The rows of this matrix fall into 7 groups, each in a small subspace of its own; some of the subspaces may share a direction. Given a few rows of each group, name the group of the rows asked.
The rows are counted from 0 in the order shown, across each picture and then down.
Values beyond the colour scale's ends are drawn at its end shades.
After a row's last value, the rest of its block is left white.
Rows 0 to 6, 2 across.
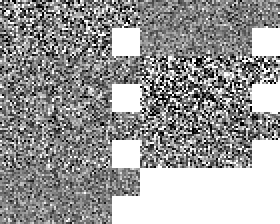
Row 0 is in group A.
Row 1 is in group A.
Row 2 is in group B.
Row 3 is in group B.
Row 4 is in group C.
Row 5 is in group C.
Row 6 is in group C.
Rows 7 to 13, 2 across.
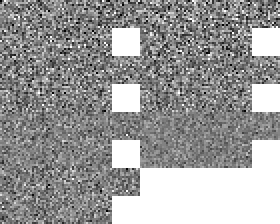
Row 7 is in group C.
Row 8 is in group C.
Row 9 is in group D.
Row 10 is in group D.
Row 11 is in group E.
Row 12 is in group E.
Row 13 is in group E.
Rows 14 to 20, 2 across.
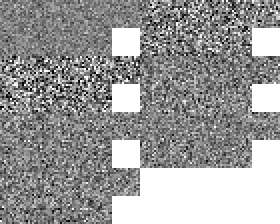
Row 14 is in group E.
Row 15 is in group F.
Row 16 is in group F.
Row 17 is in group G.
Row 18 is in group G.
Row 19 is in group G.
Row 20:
B
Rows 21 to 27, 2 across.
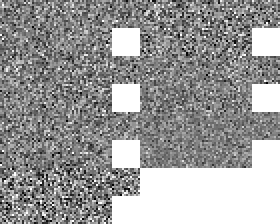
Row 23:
E
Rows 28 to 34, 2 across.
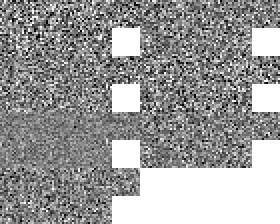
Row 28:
D
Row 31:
A
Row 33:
G
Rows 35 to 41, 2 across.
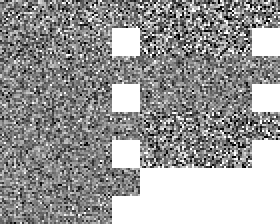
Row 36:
E
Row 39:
E
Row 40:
A
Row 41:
C
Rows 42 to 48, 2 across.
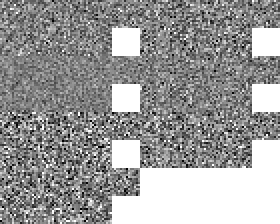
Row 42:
C
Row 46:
F
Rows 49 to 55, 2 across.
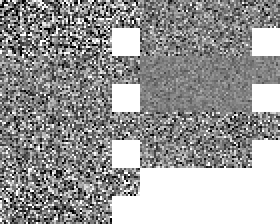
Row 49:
C
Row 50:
B
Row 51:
C
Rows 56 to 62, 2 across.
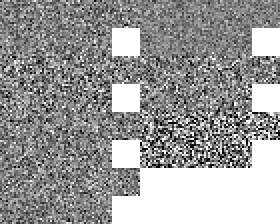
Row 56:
A
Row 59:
E
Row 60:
C
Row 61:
G
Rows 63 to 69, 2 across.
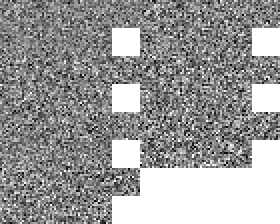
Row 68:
B
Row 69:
C
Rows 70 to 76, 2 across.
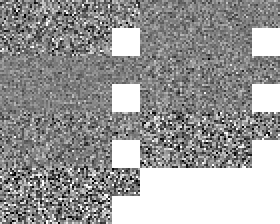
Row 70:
E
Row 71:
C
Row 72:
C
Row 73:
D
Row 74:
E
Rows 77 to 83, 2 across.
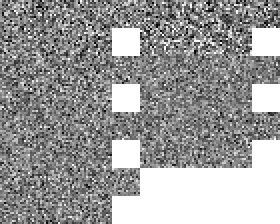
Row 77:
D
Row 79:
F
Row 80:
F
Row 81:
F
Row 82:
G
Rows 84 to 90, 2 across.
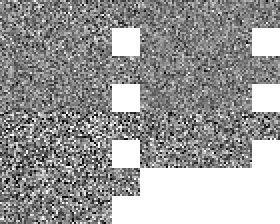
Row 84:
E
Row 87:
E
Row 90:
E
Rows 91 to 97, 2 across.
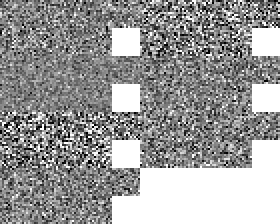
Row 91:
G
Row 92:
C
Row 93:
C
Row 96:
B
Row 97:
G
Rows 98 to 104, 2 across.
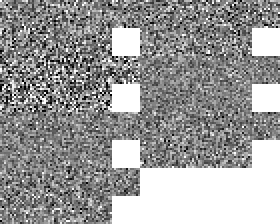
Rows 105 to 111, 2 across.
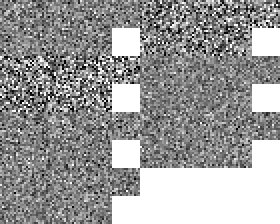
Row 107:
C
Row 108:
D
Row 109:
C
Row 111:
E
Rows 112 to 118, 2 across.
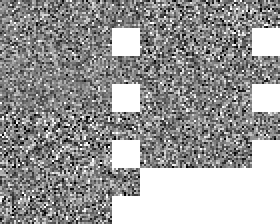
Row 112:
F
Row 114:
C
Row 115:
C
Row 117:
G
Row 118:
G
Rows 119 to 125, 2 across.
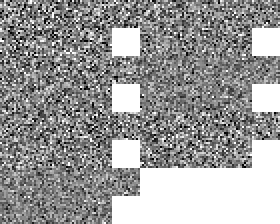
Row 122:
B
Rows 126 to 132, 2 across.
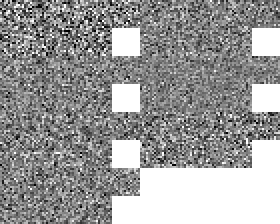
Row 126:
C
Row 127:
F
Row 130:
B
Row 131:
G
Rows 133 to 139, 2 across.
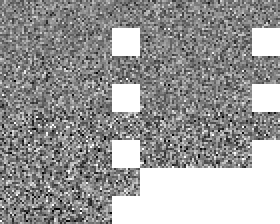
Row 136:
G
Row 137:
D
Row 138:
G
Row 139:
B
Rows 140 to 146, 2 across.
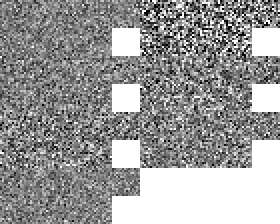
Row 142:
C
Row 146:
C
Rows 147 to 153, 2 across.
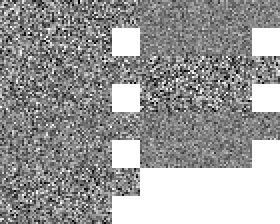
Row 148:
F
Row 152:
B
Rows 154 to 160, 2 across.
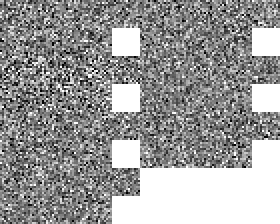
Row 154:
B
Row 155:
E
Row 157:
E
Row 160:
D
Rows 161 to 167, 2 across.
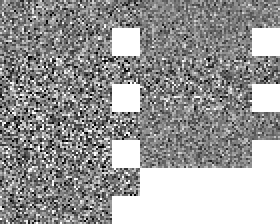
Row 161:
D
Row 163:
B
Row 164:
B
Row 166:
F
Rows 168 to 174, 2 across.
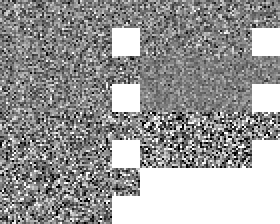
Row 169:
E
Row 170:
G
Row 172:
G
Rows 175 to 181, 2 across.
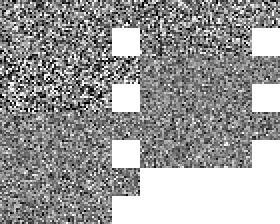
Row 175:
F
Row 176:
C
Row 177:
B
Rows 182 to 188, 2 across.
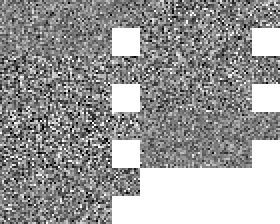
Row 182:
D
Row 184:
C
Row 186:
F
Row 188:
D
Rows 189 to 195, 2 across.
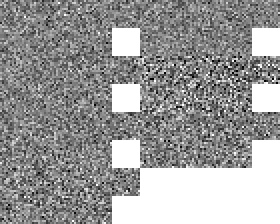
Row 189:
E
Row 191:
E
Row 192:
C
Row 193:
G
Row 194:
G
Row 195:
F
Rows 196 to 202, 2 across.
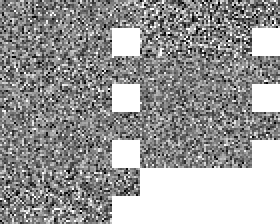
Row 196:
D
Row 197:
C
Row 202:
B
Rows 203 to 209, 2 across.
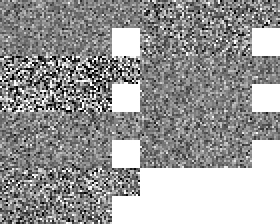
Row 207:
F
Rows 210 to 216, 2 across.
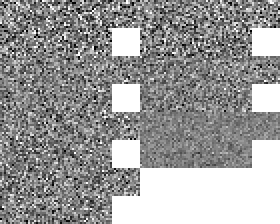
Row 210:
E
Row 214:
B
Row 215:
B
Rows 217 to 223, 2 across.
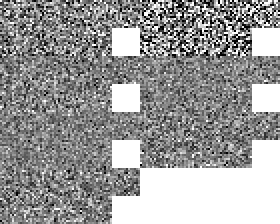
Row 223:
B
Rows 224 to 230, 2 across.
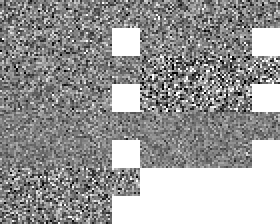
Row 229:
E
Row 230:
F
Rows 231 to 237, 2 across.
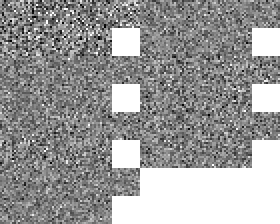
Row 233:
G
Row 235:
G
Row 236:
F
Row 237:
E
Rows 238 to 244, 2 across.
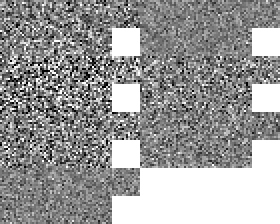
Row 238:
B
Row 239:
E
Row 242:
G
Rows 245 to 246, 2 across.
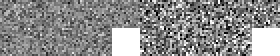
